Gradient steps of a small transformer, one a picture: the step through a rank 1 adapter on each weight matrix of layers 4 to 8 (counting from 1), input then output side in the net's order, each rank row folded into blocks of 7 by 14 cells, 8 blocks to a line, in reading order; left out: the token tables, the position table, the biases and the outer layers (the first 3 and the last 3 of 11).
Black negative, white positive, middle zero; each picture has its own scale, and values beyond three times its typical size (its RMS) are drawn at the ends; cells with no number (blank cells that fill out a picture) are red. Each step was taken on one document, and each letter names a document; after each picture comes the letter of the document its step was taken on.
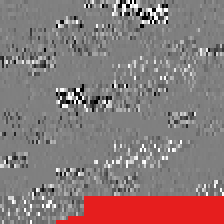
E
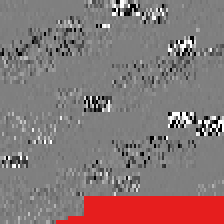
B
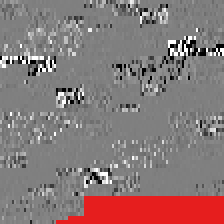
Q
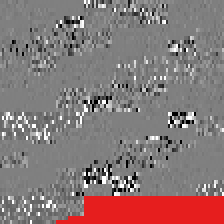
E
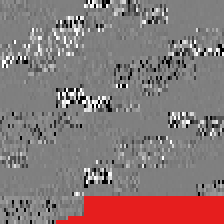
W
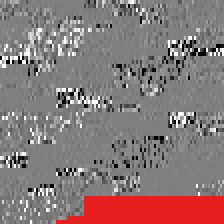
Q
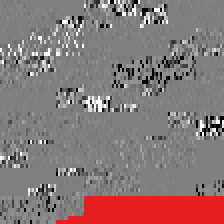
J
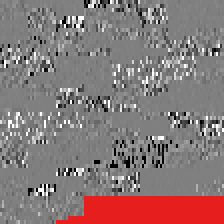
J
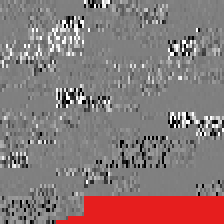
W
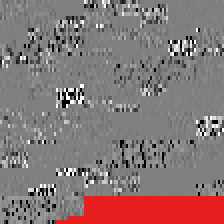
W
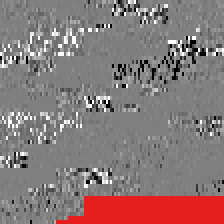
Q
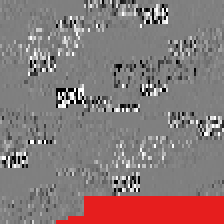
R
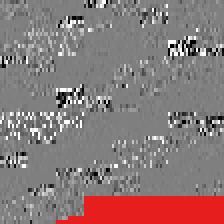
Q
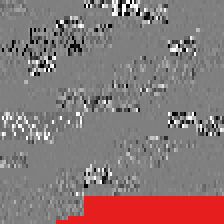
E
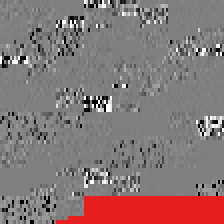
R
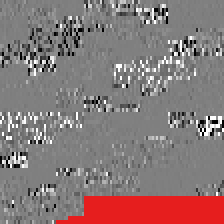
R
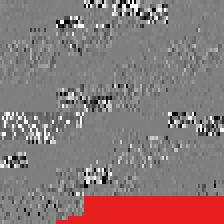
E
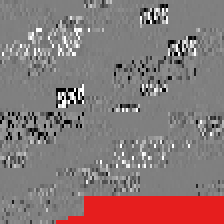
R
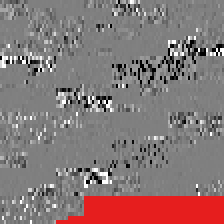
Q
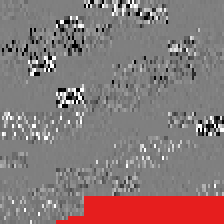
E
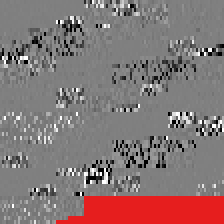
B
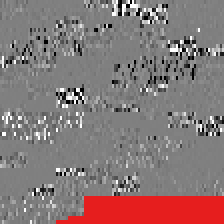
E
